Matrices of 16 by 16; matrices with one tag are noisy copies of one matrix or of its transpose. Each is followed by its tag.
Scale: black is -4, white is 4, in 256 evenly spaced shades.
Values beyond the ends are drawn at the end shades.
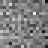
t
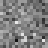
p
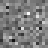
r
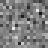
r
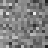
t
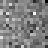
t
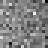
t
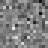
r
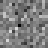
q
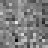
p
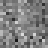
p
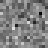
r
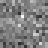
p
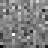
t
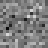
q
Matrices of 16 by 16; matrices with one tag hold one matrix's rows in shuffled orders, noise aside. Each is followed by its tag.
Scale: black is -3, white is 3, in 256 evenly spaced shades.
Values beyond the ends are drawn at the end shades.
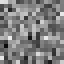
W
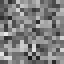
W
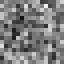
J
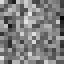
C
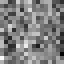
C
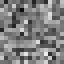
J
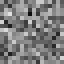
W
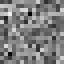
W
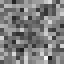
J
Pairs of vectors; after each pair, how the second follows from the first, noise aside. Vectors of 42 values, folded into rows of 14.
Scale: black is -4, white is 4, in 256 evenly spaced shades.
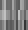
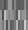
sign-scrambled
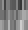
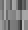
sign-scrambled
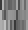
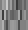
wrapped around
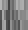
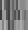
wrapped around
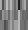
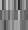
copied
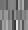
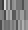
wrapped around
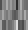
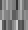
copied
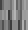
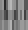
wrapped around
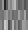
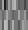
copied
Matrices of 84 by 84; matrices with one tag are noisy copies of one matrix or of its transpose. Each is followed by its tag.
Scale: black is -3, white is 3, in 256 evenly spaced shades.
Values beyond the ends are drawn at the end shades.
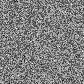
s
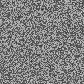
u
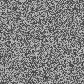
u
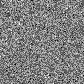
u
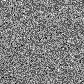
u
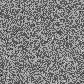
s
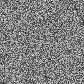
u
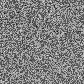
s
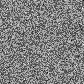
u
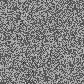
u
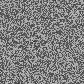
s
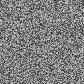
u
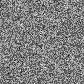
u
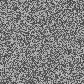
u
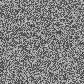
s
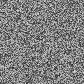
u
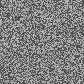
u
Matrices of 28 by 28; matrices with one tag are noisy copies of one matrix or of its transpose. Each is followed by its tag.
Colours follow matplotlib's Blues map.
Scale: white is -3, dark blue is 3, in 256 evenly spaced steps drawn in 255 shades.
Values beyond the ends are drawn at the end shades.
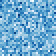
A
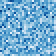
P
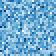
P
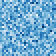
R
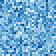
A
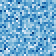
P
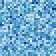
R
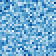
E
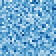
R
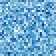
R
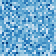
P
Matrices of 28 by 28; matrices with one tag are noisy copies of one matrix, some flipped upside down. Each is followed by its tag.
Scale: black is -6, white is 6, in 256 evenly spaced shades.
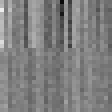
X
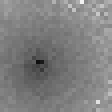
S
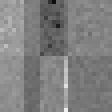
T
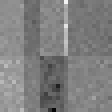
T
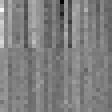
X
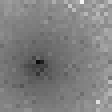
S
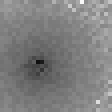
S
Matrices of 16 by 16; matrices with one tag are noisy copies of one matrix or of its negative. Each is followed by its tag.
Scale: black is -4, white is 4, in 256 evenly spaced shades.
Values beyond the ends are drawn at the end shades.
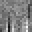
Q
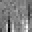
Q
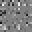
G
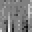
Q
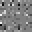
G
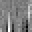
Q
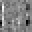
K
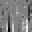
Q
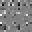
G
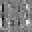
K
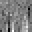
Q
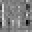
K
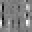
K
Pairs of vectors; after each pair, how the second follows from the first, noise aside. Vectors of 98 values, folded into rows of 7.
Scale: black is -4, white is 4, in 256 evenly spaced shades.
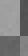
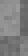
shrunk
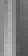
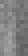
shrunk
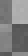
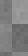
shrunk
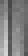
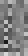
sign-scrambled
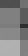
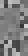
sign-scrambled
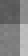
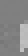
partly zeroed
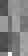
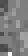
partly zeroed
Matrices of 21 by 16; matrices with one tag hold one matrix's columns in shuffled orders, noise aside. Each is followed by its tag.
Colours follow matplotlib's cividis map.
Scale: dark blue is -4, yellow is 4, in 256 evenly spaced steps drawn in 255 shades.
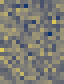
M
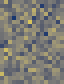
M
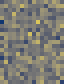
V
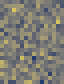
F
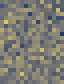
M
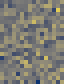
F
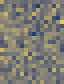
M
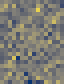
F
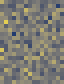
M
